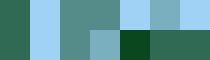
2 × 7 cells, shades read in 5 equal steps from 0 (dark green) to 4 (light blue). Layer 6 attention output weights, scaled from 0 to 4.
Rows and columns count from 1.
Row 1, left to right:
1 4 2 2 4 3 4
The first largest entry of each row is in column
2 2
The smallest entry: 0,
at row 2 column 5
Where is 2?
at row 1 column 3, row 1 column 4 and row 2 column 3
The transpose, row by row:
1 1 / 4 4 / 2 2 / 2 3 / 4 0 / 3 1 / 4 1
